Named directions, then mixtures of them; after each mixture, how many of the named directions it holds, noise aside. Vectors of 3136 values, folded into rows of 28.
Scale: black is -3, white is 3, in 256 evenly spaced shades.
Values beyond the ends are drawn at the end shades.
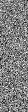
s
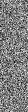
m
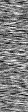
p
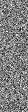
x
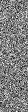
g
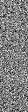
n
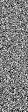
two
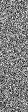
two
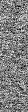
three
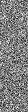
two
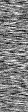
one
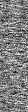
two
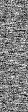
three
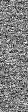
two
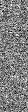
three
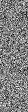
two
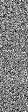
one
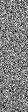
two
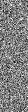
two
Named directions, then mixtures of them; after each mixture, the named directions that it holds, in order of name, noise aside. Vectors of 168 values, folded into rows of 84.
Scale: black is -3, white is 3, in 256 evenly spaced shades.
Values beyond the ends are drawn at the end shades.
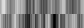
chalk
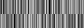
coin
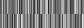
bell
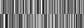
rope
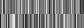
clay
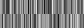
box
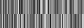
bell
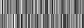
bell, coin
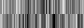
chalk, coin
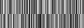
box, coin, rope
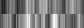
chalk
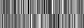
box, coin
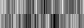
box, chalk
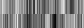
bell, chalk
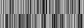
chalk, coin, rope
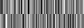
clay, coin, rope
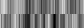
chalk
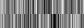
box, chalk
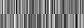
coin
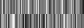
clay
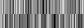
chalk, coin, rope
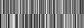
clay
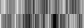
chalk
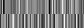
clay, coin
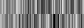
box, chalk, coin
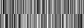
bell, coin, rope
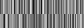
rope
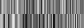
chalk, clay, rope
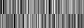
coin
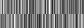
coin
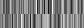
bell, box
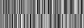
bell, box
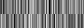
coin
